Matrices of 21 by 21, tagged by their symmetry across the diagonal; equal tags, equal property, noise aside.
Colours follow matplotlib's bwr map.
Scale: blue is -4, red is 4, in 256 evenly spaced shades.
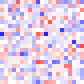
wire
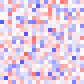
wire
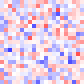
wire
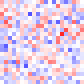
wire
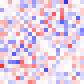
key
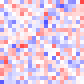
key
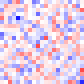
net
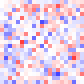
key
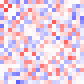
net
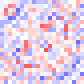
net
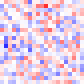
key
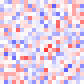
net
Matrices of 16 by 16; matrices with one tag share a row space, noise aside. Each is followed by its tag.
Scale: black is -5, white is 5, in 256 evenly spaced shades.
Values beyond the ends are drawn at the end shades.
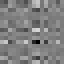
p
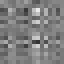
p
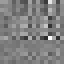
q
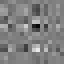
p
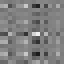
p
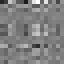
p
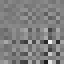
q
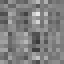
p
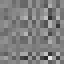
q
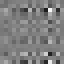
q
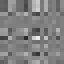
p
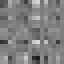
p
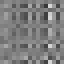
q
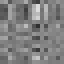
p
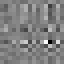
q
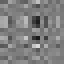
p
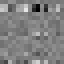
p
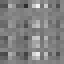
p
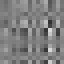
q
